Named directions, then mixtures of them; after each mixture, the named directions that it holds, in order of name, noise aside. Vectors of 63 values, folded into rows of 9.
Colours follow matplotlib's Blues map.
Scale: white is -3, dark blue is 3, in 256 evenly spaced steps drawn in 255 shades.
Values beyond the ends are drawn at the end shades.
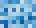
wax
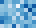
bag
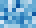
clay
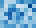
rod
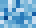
clay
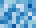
bag, rod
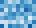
wax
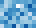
bag, rod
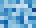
rod, wax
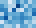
clay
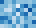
bag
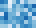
bag, clay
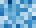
bag, clay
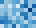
bag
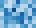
clay, rod, wax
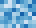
bag, clay, rod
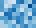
clay, rod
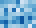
clay, wax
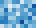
bag, clay, wax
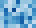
clay, rod, wax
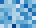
bag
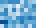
bag, wax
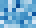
clay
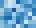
bag, clay, rod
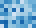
wax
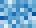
bag, clay, wax
